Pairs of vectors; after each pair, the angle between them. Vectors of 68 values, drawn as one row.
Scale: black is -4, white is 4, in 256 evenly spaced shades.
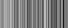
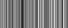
partly opposed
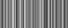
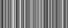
nearly parallel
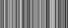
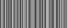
partly opposed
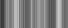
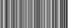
orthogonal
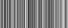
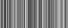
nearly parallel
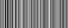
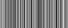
orthogonal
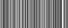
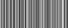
partly aligned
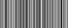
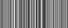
partly aligned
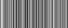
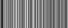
nearly opposite
